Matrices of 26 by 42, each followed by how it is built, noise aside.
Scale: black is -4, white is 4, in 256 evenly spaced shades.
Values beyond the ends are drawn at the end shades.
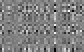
low rank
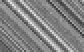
Toeplitz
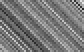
Toeplitz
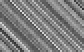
Toeplitz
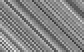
Toeplitz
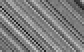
Toeplitz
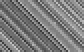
Toeplitz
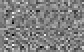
low rank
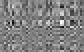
low rank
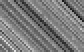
Toeplitz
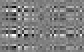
low rank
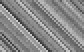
Toeplitz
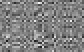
low rank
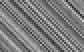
Toeplitz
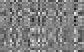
low rank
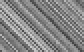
Toeplitz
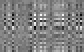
low rank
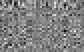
low rank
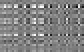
low rank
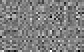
low rank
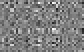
low rank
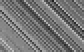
Toeplitz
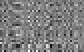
low rank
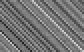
Toeplitz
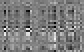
low rank
